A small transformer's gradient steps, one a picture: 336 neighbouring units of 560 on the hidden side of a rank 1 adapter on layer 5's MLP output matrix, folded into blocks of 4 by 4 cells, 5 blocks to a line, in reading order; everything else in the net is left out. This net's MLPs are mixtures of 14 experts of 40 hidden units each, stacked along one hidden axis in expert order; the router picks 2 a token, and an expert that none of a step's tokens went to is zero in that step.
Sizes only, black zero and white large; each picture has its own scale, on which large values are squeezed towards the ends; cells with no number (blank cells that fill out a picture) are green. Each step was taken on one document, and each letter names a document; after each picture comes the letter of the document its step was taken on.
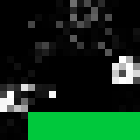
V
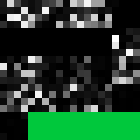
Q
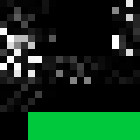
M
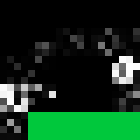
V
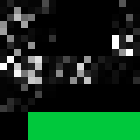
M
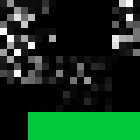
M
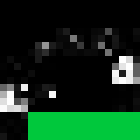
V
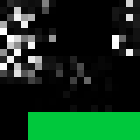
M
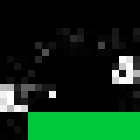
V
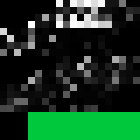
Q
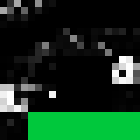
V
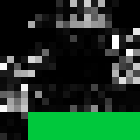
Q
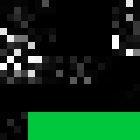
M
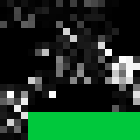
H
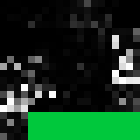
Q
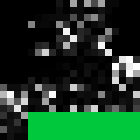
H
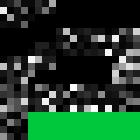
Q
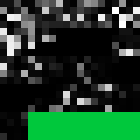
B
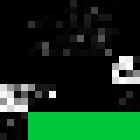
V
